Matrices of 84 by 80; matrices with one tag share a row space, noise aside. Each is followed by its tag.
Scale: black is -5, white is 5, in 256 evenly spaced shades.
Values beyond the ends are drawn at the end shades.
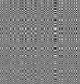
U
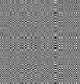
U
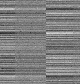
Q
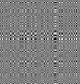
U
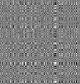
U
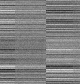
Q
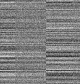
Q
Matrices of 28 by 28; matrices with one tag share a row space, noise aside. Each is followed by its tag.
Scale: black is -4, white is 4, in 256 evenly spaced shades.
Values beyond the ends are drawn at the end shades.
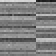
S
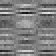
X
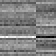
S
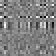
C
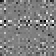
C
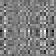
C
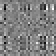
C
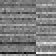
S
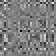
C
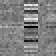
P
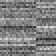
S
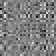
C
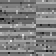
S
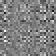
C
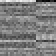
S
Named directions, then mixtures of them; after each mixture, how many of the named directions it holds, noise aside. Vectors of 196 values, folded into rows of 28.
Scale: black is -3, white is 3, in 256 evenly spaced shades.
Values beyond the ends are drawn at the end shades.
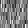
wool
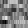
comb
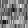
two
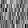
one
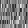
two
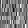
two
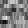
one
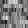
two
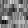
one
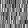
one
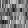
two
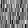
one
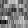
one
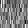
one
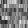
two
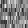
two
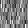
one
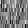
one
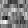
one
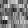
one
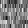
two
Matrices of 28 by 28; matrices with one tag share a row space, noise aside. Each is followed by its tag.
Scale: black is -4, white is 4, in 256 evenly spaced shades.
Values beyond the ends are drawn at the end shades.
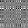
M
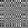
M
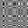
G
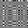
G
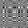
G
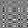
G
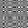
G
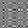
G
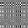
M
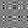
G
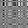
G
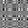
G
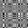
G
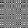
M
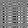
G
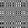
M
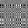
M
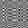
G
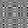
G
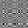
G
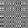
M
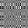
M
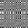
M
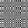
M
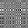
M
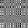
M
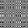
M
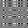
G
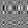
G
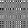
M
